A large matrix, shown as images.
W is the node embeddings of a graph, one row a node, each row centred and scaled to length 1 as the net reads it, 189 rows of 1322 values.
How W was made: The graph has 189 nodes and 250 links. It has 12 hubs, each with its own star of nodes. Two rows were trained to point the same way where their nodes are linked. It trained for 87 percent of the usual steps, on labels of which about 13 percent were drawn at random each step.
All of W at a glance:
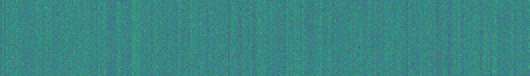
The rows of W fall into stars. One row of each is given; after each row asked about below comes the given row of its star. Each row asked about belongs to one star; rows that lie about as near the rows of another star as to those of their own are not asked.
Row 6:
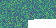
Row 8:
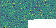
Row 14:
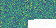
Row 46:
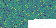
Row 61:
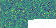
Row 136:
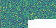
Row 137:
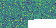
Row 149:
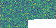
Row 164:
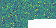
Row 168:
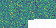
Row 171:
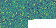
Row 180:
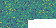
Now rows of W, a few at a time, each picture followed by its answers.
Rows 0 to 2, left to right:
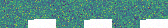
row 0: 171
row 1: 46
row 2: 6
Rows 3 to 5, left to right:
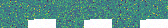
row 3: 136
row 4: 149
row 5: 46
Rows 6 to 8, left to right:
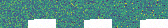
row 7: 137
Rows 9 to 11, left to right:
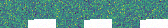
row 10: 136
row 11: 136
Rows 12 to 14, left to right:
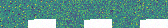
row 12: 136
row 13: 136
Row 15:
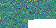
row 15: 180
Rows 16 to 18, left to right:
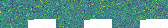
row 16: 136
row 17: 180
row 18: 180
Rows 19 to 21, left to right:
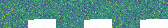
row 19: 180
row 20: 171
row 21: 149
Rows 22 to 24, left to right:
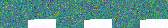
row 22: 6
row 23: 168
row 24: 61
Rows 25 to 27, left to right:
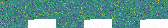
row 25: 6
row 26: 6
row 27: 46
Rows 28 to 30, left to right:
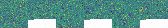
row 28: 168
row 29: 46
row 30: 61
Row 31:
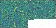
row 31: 14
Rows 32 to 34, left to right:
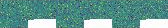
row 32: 8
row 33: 164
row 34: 61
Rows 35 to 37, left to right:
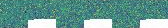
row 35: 61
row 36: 61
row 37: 6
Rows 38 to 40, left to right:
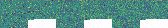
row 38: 164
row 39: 136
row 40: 8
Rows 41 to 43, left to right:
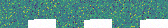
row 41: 6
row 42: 137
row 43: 14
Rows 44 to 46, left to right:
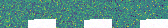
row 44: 164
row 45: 180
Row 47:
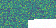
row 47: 168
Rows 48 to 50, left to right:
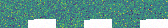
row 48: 8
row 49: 180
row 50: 164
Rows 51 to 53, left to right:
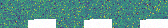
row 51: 137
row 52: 149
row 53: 164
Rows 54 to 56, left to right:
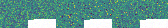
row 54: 61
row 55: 61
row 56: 6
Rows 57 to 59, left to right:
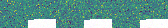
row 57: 8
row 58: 6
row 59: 149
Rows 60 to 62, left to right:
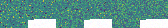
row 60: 14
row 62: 180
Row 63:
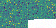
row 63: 137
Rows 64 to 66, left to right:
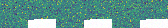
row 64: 168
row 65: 6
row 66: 168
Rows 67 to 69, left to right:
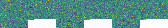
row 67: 136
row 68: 61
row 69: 61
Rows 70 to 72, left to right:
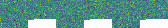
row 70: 46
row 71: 137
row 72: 61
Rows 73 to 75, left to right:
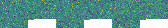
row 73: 149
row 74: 149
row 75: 137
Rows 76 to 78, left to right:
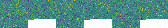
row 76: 46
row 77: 180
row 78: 61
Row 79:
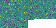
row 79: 6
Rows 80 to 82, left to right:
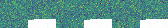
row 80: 171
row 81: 6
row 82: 168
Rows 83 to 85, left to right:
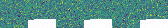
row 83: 149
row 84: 171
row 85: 61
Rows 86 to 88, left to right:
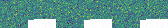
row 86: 14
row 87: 136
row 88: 180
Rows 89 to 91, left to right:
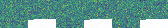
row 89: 149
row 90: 164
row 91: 180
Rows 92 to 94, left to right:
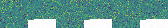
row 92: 149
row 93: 14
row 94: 149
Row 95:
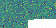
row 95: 149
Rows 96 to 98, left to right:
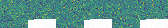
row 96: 171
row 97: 180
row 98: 171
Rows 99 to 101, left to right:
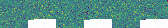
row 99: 61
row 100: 149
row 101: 14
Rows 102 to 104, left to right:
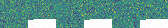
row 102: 149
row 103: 136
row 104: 6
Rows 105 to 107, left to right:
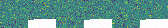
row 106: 149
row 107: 171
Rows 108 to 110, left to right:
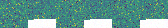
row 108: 171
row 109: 46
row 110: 8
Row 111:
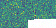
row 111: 171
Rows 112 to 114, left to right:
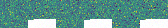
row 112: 180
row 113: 164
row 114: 61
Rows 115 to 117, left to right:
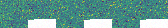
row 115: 14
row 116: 149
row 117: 6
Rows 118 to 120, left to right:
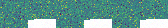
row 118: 61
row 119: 168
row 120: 14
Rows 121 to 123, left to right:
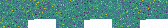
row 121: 180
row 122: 14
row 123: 164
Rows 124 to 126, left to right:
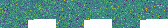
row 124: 46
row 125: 171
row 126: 136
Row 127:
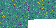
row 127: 180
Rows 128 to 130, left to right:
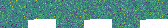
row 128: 8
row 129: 61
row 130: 164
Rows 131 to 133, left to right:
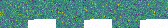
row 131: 137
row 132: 61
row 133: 180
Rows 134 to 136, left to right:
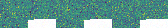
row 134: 137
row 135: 149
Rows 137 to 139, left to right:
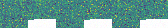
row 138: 136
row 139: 180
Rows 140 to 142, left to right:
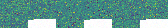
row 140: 46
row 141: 137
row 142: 137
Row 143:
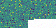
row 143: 136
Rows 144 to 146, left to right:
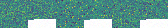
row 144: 14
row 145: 137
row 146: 164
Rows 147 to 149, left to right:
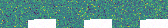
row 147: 164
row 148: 136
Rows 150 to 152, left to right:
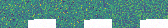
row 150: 168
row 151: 46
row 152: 136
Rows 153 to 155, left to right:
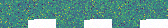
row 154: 180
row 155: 180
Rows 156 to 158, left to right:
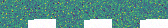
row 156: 6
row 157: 137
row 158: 164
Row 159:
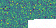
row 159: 164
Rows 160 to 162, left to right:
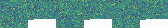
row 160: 6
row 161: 8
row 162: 164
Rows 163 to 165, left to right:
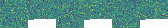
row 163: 6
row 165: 14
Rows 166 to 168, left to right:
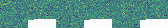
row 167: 137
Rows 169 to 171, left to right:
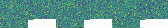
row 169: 149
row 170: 6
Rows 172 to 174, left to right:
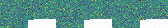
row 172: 6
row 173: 137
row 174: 180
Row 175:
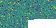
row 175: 8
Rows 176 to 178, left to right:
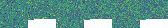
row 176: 14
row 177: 149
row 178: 46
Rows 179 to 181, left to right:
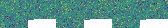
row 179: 8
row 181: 6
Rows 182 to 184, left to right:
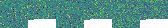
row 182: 137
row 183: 61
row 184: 164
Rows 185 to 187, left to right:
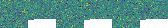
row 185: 46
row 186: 171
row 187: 164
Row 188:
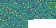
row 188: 171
